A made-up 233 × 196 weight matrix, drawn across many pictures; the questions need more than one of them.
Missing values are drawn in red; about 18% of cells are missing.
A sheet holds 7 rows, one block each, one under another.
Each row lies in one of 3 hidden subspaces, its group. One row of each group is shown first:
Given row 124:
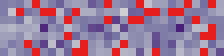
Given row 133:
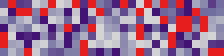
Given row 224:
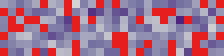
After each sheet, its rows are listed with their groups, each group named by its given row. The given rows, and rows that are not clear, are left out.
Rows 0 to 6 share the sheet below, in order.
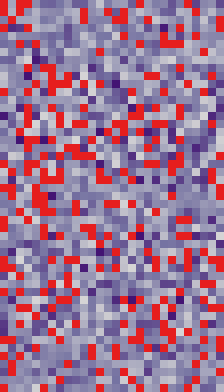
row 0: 133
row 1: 133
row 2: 124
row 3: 133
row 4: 133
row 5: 224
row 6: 133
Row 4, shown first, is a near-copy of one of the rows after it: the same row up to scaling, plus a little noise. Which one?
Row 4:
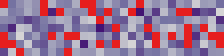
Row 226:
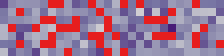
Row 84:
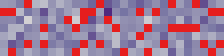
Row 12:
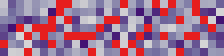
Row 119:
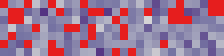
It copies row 12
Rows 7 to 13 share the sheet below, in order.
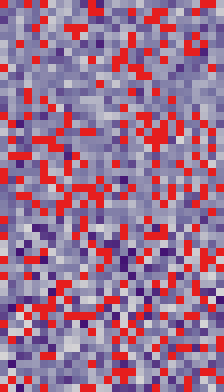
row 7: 124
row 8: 124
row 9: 133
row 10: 124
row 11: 133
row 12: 133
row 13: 133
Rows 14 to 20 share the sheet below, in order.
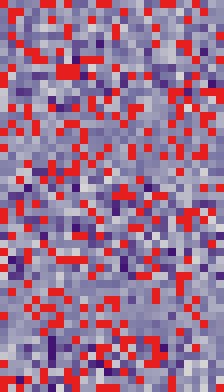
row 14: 124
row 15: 224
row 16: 124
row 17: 133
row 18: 133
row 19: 224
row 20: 124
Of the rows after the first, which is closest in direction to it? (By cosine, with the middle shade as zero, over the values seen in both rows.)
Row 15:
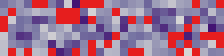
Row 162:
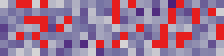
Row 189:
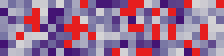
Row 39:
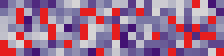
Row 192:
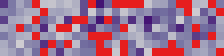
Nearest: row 192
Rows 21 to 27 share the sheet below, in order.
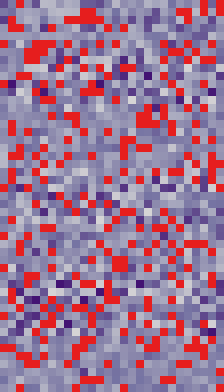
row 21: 124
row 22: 133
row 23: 224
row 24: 133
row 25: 124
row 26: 224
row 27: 133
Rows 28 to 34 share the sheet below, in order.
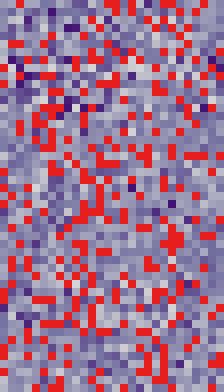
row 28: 124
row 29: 224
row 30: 224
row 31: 224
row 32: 224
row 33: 133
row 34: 124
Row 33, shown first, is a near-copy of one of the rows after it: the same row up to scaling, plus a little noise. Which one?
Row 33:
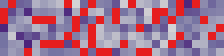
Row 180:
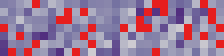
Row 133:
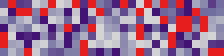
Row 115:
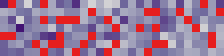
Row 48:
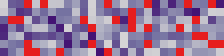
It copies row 133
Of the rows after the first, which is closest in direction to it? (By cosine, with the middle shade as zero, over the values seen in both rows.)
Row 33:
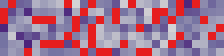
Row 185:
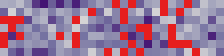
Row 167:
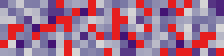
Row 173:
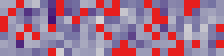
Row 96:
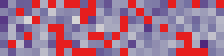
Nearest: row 96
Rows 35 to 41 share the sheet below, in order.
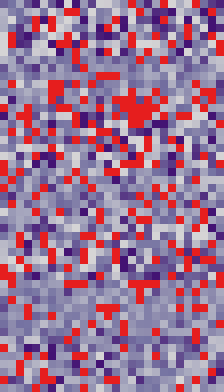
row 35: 224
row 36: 124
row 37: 124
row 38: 133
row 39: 133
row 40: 133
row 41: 124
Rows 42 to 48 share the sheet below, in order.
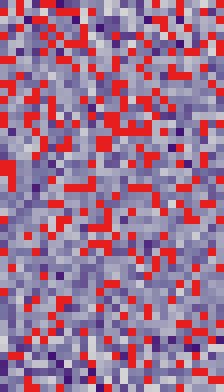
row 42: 133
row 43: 133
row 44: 224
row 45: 224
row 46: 124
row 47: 124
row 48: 133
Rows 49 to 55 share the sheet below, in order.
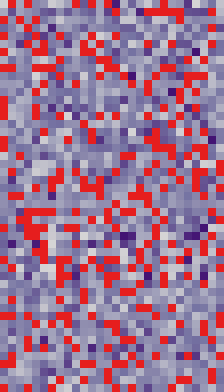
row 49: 133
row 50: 224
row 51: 224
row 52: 133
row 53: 124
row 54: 124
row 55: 224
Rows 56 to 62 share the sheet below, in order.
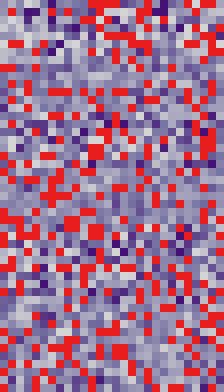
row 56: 124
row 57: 133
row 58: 133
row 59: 133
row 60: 124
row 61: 224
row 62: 124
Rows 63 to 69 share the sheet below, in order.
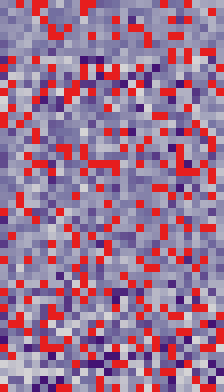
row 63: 224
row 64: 124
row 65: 224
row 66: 224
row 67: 124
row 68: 224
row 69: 124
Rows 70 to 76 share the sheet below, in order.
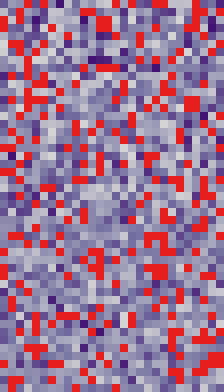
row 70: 224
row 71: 133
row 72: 124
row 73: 124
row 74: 124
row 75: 133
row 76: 124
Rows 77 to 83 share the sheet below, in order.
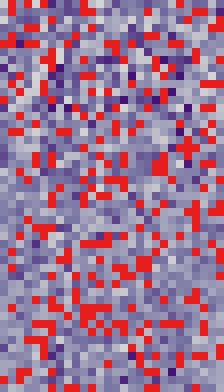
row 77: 124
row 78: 224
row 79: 224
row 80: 124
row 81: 224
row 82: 224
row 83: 224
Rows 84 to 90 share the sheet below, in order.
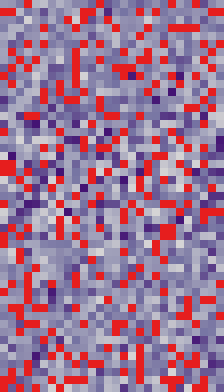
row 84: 133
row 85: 224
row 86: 124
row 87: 224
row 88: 133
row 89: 124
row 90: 224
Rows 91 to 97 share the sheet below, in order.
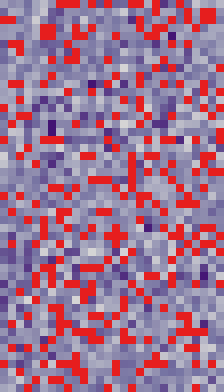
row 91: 224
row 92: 124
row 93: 124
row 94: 224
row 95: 124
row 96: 133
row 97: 133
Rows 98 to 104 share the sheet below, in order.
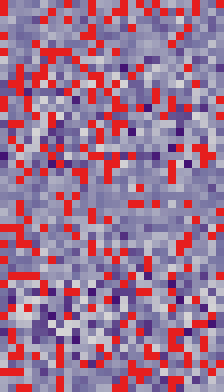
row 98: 224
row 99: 124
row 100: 224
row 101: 224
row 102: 124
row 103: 224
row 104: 133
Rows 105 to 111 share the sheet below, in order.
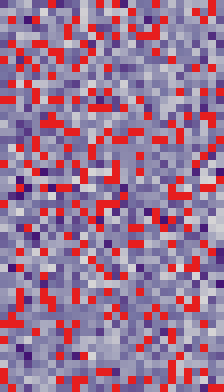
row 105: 133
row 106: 124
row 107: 133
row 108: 133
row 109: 124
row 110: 133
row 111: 133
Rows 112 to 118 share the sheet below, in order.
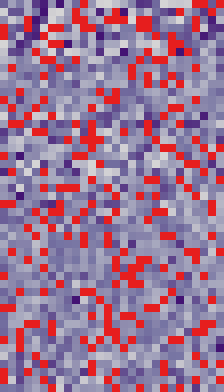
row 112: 224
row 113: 124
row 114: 133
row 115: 133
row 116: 224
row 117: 224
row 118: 124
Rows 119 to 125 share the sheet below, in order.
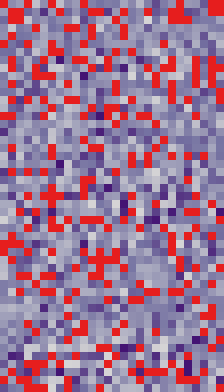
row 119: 133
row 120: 224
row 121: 124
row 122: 133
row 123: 224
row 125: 124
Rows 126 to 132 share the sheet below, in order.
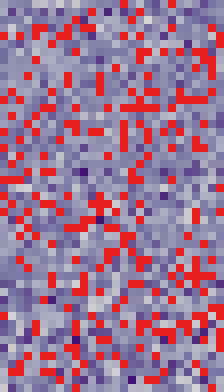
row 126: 133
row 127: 124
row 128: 124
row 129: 133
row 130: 133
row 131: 133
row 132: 133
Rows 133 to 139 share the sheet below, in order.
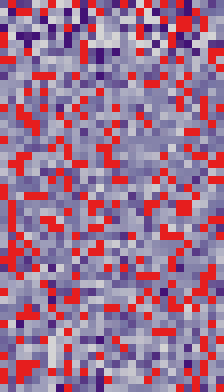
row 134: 124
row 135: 224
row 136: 124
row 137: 124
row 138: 124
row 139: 124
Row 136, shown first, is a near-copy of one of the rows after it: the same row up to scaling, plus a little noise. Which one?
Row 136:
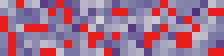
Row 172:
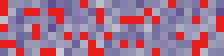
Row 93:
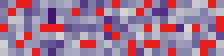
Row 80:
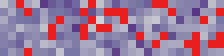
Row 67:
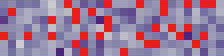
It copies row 80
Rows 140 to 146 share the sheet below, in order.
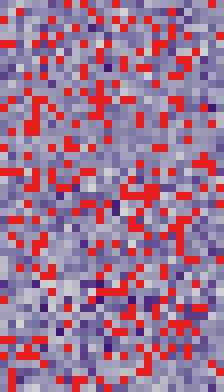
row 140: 124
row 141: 133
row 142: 124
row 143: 133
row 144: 224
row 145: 124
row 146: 133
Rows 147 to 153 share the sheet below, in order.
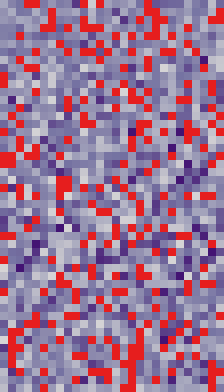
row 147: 133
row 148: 124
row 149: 224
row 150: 124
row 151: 224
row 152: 124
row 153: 133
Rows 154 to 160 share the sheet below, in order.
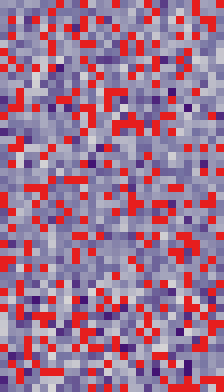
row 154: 124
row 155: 224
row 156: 133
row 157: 224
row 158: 124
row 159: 224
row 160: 124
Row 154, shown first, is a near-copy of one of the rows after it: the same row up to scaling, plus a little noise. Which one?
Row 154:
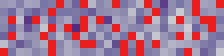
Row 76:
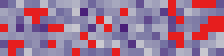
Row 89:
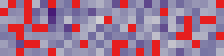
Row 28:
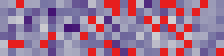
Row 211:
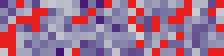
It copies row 28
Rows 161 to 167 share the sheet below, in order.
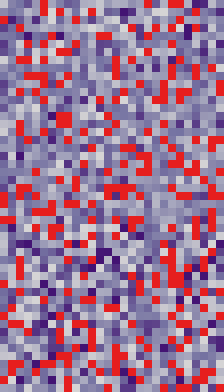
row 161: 124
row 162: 133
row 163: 124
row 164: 124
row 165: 133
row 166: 224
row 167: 124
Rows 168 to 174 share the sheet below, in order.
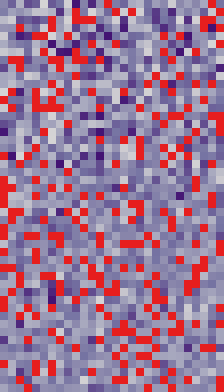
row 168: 224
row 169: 133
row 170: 124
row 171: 124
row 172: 124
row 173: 124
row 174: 133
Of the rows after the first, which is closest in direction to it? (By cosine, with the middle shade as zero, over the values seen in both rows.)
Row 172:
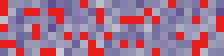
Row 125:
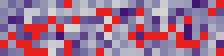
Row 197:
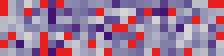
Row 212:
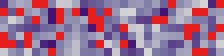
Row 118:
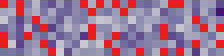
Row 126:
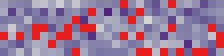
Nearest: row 118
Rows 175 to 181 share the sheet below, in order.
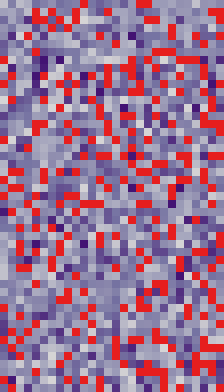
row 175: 133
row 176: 224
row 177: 133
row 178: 224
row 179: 224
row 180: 133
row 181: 124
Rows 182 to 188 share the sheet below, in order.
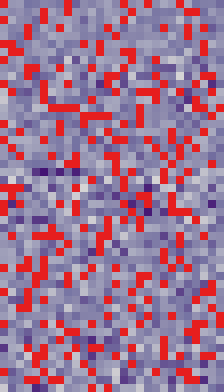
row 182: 224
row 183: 224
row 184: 124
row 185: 133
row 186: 124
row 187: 124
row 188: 133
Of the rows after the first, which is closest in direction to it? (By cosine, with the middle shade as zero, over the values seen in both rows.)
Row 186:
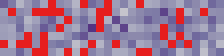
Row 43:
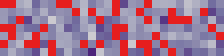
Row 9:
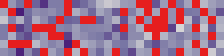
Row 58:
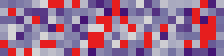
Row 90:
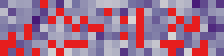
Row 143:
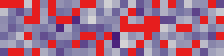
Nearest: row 143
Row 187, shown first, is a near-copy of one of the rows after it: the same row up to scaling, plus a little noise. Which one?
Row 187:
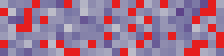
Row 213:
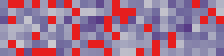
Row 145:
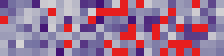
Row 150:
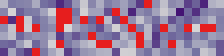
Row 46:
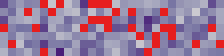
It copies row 150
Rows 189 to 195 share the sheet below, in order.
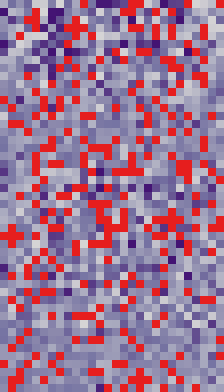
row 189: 224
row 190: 124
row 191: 133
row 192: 124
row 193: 224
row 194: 133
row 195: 133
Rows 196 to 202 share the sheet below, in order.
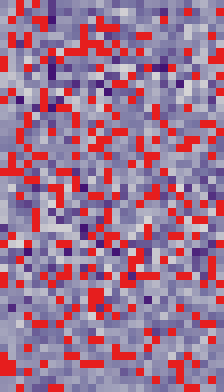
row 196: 124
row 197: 124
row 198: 124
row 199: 224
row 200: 124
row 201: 133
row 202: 133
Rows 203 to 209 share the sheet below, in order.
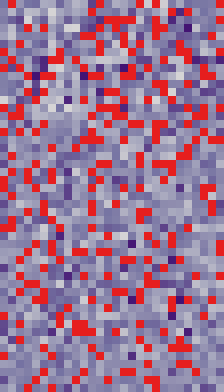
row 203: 124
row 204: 224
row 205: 133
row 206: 224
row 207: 224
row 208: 224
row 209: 224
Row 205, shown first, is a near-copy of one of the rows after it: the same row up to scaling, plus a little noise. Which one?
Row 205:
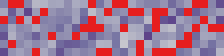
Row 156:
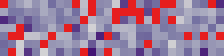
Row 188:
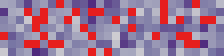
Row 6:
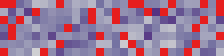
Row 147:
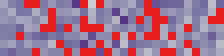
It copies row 6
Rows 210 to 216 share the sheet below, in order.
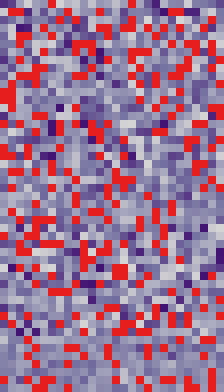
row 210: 133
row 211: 124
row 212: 124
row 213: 124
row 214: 124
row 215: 133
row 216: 133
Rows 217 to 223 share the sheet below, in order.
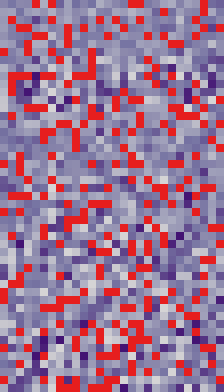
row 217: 224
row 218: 224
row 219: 124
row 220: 124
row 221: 124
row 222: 133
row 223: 224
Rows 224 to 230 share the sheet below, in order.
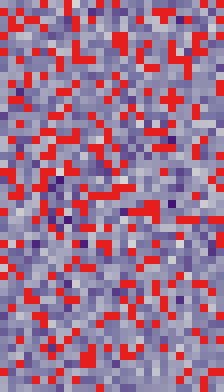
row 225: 133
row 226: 133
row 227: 224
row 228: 224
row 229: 224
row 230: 124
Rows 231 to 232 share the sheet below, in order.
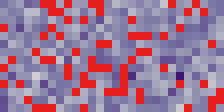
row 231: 124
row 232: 224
